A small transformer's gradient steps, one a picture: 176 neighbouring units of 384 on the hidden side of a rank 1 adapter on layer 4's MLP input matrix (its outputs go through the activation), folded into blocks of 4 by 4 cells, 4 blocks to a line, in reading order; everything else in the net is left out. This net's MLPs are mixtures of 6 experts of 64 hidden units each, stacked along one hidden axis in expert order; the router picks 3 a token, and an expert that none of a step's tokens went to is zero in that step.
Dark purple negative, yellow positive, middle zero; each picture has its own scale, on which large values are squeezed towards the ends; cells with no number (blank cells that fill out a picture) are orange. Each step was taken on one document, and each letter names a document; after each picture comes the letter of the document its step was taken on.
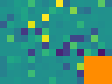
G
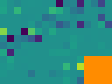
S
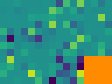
S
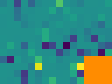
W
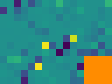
W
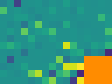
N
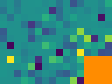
N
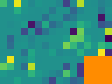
S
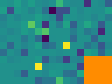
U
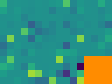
S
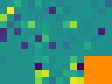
U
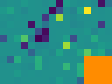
G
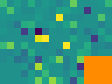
U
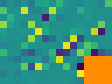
G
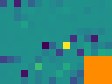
W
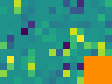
S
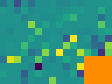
W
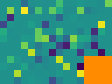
G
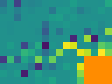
W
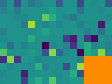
W
